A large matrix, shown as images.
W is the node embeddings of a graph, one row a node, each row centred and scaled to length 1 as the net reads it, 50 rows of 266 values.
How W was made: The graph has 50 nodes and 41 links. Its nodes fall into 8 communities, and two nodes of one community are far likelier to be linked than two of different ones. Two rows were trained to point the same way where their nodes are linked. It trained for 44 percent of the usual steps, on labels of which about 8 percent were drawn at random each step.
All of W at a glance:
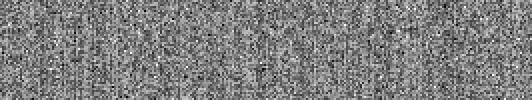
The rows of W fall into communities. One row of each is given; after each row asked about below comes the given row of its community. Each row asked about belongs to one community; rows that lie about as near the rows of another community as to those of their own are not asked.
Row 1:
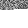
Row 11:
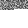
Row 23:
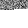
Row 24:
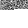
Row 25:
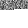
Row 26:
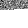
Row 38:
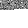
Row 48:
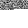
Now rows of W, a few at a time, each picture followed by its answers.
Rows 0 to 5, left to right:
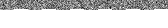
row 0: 23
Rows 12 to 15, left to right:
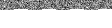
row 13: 24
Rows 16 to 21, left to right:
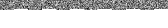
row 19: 1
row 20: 25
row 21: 38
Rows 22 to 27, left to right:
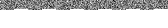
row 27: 48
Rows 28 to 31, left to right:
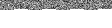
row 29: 1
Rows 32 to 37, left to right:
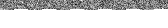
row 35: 23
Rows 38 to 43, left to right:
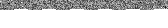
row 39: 24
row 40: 24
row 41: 11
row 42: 1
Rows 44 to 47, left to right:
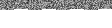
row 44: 26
